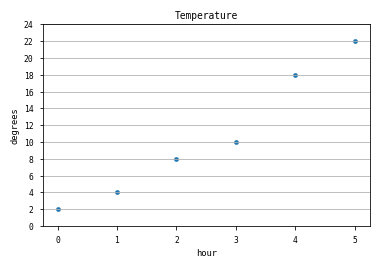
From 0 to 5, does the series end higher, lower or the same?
higher
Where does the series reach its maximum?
5
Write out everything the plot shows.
Title: Temperature
x-axis: hour, ticks 0 1 2 3 4 5
y-axis: degrees, ticks 0 2 4 6 8 10 12 14 16 18 20 22 24
Values:
2 4 8 10 18 22
